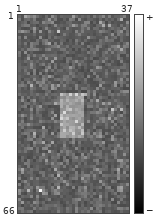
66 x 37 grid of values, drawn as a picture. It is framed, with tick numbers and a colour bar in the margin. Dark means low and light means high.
Stripes: none. Average level on the scale: 40%. Odd patch: higher, in the centre. Histogram: skewed, a long tail of high values. Ninth with the highest average: centre.
